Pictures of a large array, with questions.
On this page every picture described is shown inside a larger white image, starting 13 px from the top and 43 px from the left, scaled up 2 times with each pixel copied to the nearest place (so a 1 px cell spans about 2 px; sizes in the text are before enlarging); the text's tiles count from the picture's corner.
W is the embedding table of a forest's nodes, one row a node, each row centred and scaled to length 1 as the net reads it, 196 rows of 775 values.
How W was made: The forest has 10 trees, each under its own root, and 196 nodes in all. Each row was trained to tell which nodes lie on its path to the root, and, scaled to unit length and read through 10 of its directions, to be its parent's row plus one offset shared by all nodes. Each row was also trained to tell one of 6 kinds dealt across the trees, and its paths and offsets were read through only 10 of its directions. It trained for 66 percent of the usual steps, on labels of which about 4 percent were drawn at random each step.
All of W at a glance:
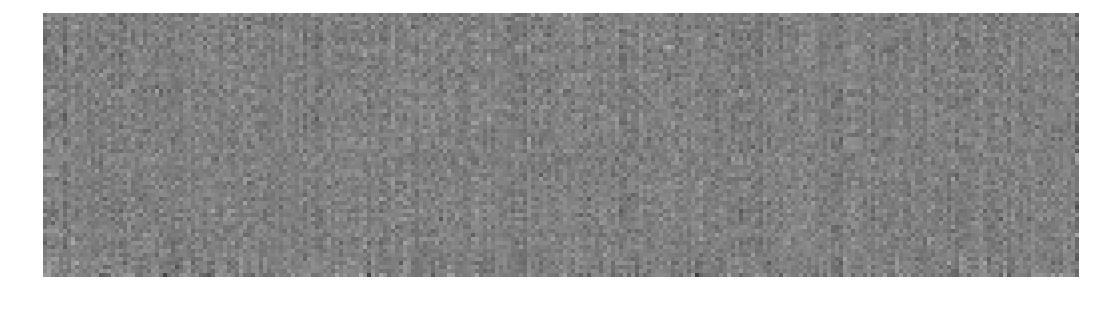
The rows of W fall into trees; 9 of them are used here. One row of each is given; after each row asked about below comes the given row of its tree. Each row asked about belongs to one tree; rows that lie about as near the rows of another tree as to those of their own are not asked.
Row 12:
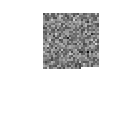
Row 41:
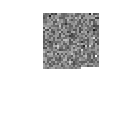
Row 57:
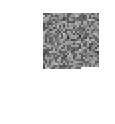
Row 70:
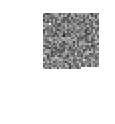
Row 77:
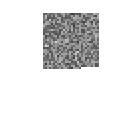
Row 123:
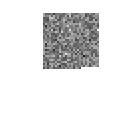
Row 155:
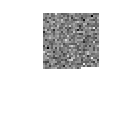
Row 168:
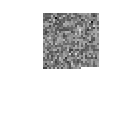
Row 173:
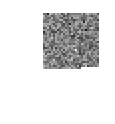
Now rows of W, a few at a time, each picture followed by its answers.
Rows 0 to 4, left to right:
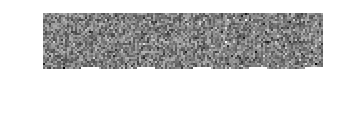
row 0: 123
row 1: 155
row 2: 57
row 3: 77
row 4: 77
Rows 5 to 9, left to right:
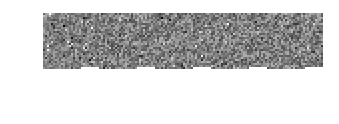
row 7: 12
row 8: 168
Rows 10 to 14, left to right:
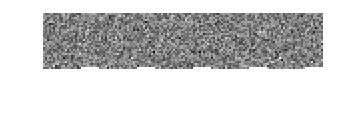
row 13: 168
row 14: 41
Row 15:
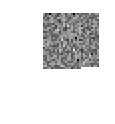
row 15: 12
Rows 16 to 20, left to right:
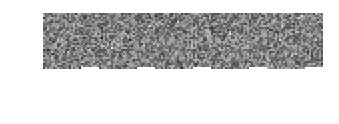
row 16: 123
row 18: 168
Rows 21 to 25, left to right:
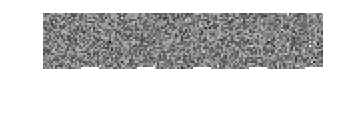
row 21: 77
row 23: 77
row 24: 12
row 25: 77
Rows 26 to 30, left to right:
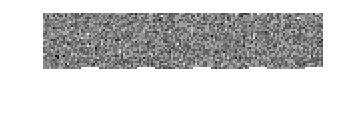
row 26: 12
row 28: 168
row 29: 77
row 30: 77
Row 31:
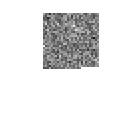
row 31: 168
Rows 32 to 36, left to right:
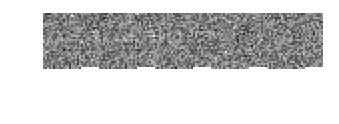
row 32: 168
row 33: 168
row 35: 41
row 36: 77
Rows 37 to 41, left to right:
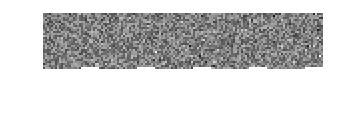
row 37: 168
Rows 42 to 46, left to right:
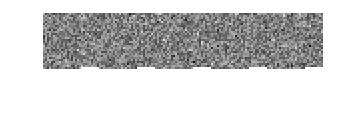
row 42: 41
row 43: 12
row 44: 41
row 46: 57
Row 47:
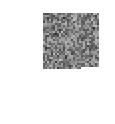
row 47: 57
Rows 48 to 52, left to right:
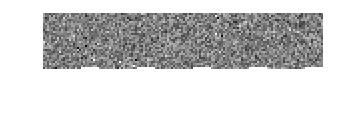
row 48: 123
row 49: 155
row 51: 173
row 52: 41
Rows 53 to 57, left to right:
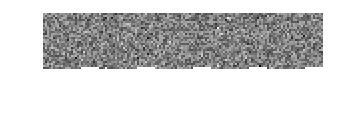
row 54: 168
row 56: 12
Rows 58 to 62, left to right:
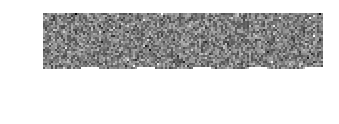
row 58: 77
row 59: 173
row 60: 57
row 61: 41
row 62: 41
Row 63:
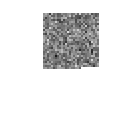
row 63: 168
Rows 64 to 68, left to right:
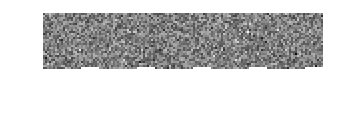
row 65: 77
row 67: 173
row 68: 12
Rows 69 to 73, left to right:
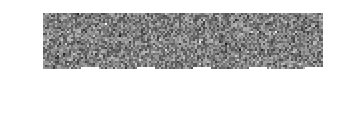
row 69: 168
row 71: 57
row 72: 168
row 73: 41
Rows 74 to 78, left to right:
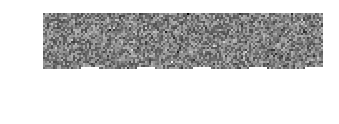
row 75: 12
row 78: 123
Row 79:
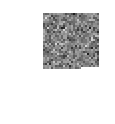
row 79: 77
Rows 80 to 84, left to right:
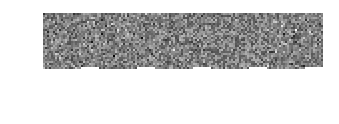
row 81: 123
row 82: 168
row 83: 12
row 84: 77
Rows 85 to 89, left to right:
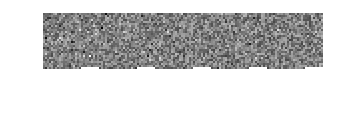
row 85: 12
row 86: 123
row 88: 57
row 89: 168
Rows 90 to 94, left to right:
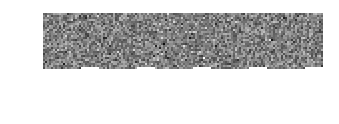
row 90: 57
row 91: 41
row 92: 155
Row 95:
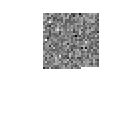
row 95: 77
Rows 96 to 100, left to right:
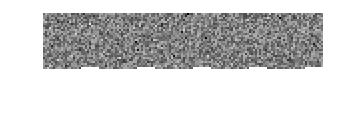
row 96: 12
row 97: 155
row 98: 77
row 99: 12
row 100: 168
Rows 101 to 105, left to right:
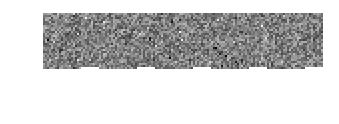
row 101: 41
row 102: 77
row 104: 123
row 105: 57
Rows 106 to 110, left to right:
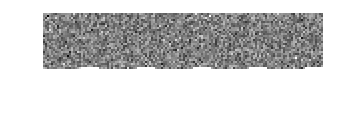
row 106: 41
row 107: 41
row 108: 41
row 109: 41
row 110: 70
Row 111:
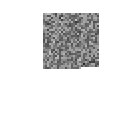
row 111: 41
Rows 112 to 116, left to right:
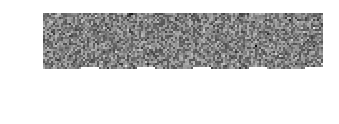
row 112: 41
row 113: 77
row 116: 155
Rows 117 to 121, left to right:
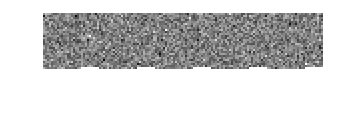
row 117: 41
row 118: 123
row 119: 173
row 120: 12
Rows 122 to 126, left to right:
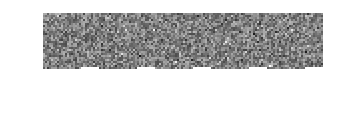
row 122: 70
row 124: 155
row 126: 12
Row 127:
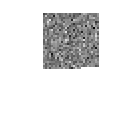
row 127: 77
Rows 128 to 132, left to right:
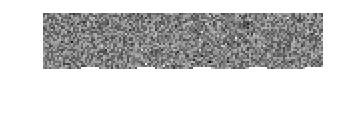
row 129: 12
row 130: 57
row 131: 41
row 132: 70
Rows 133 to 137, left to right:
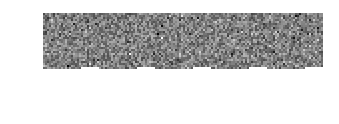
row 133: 12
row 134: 77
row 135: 123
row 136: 12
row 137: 77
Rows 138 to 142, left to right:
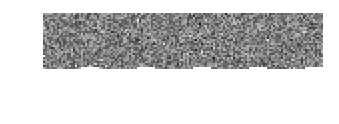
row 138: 41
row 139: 173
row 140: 168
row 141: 12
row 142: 168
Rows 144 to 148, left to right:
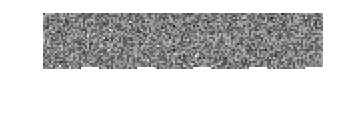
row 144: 57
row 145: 12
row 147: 168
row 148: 168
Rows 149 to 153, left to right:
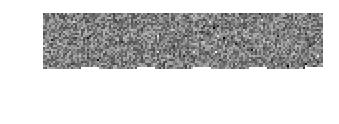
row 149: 12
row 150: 168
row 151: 41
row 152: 12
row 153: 123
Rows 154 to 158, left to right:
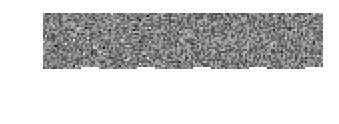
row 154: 168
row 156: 57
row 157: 12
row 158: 12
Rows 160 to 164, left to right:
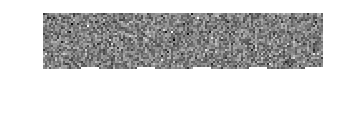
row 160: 77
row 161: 168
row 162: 41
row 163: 57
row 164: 57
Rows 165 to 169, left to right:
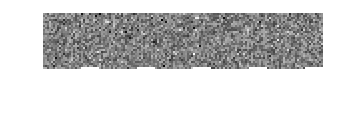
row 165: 70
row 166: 77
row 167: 41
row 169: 12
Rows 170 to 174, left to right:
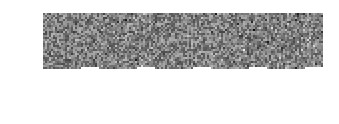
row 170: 168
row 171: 173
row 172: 168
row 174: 77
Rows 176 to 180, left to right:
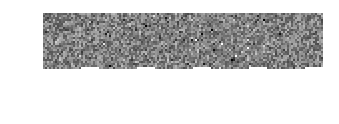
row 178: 77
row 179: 123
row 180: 57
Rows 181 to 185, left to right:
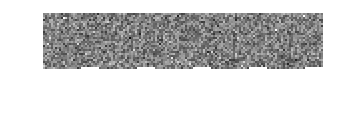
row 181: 155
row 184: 123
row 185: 123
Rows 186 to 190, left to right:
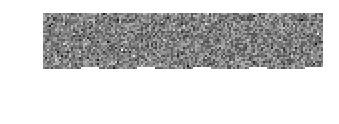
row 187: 173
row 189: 155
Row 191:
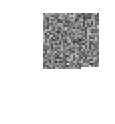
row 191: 57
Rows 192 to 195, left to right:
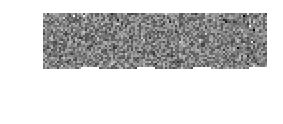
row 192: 70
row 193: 77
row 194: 57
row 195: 173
